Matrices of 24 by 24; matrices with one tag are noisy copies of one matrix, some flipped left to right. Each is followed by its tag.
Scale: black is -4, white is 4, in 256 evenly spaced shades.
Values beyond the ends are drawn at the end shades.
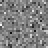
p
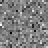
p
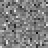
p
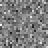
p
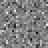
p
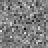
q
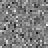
p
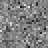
q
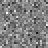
p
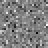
p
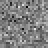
q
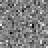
p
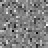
p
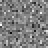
p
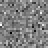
p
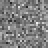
q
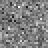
q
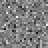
p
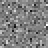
p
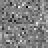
q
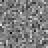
p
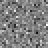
p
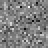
q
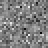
q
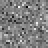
q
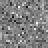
q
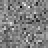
q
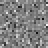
p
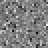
p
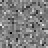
p
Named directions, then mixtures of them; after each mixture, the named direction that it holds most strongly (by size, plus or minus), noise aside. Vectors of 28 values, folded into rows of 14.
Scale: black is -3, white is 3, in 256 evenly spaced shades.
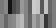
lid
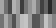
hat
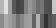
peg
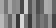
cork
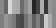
lid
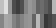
peg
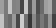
cork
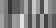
lid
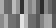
hat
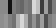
lid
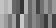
cork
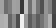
cork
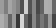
cork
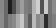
lid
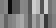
lid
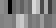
lid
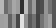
cork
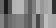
peg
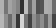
cork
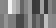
lid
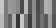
cork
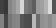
peg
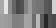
peg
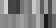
lid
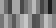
hat
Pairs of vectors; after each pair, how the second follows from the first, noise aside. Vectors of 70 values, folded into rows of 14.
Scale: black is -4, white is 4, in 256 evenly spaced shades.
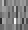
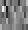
shuffled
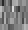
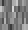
copied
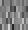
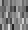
copied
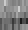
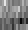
copied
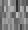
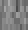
shrunk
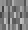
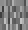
copied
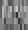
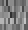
reversed
